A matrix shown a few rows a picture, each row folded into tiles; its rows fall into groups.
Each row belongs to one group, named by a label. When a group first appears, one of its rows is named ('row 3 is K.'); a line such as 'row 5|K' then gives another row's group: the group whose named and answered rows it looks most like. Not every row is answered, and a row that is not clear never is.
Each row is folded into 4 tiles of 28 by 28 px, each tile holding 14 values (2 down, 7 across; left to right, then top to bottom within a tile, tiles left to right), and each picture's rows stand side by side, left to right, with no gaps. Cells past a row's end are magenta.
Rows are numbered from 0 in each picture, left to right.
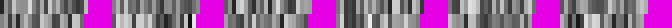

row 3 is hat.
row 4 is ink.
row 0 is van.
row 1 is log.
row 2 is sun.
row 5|hat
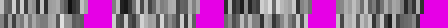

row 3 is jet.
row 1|hat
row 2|log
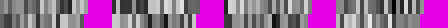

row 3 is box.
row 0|sun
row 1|log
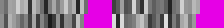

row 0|jet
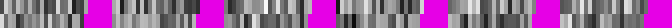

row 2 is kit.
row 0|van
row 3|van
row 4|ink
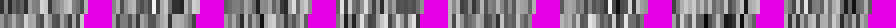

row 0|log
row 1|sun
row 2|ink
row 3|van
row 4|box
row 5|box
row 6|ink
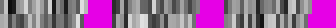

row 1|kit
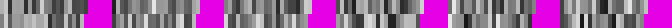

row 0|log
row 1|kit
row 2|hat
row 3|hat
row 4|van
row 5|jet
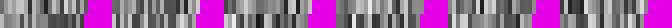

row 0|jet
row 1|box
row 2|ink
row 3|kit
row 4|log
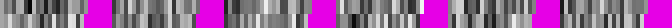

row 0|box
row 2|kit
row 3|van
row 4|box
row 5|kit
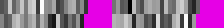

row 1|log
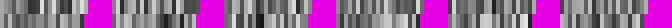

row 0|sun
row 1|log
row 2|ink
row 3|sun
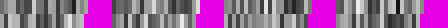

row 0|box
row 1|kit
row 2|sun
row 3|ink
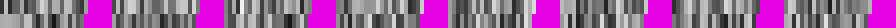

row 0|log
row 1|jet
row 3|kit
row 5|van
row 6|jet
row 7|van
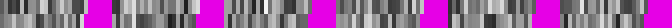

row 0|log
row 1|ink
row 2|sun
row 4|kit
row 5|sun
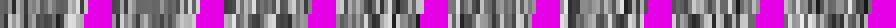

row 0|box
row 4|box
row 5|hat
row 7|log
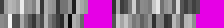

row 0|ink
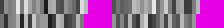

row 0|jet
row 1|kit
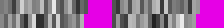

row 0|kit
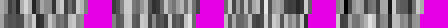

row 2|sun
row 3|hat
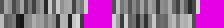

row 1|van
